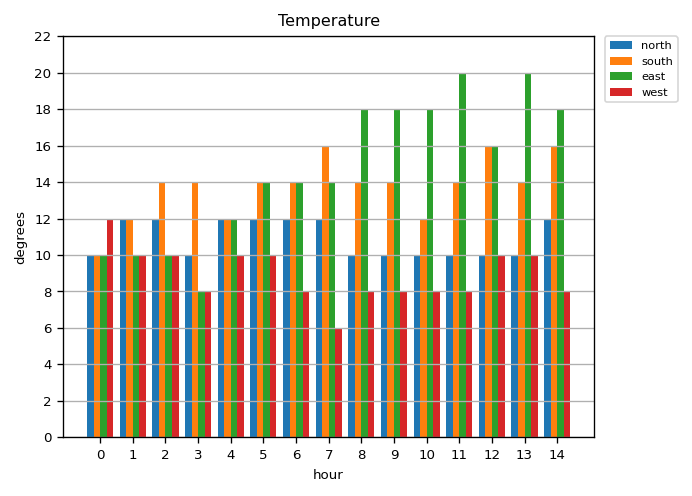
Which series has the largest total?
east
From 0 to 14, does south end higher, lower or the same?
higher
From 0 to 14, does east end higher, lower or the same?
higher
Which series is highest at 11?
east
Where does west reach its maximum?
0
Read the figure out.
Title: Temperature
x-axis: hour, ticks 0 1 2 3 4 5 6 7 8 9 10 11 12 13 14
y-axis: degrees, ticks 0 2 4 6 8 10 12 14 16 18 20 22
Legend: north, south, east, west
Values:
north: 10 12 12 10 12 12 12 12 10 10 10 10 10 10 12
south: 10 12 14 14 12 14 14 16 14 14 12 14 16 14 16
east: 10 10 10 8 12 14 14 14 18 18 18 20 16 20 18
west: 12 10 10 8 10 10 8 6 8 8 8 8 10 10 8
